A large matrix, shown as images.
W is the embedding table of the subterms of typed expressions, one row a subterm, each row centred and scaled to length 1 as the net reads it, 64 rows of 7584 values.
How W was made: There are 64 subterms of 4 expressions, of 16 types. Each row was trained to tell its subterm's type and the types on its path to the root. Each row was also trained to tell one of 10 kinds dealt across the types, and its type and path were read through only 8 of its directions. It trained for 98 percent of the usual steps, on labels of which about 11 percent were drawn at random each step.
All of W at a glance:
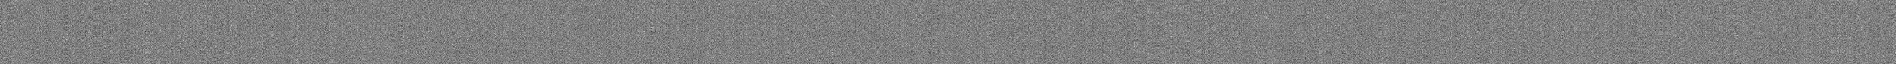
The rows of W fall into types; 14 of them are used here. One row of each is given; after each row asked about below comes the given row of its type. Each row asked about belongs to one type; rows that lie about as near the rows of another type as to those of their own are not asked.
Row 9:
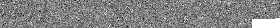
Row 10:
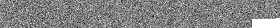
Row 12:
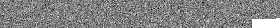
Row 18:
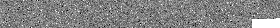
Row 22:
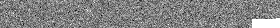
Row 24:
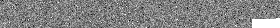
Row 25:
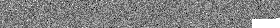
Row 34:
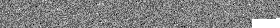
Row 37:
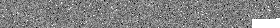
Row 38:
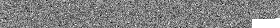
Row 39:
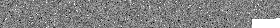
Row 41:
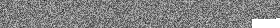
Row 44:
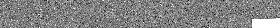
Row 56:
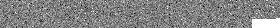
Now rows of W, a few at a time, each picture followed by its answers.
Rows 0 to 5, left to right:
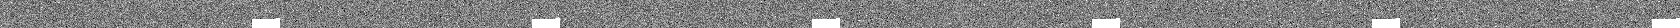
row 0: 44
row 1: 25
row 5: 41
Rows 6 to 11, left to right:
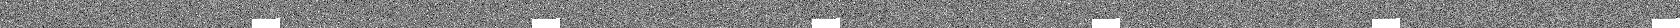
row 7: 34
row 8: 34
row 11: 24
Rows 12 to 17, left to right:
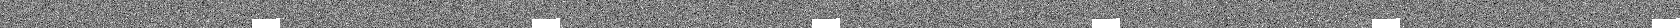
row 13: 10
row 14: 38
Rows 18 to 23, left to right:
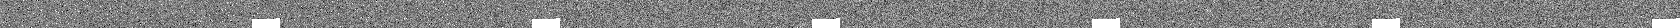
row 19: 44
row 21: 34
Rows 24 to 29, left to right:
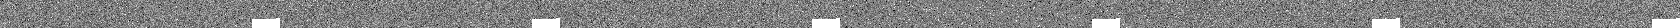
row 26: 34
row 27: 10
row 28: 25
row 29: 10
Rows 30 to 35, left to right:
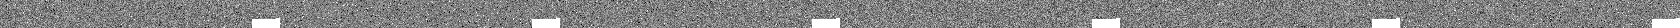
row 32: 34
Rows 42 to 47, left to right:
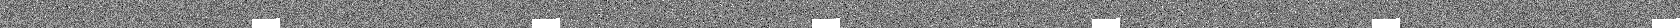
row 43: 25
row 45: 25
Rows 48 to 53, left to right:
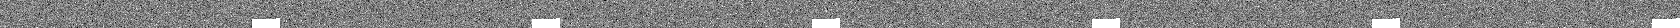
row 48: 12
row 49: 25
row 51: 44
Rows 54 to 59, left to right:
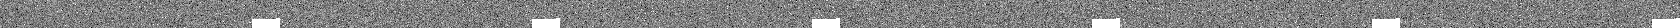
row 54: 10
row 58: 24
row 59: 44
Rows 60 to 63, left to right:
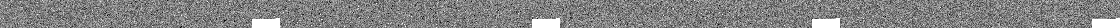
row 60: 38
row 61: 10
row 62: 44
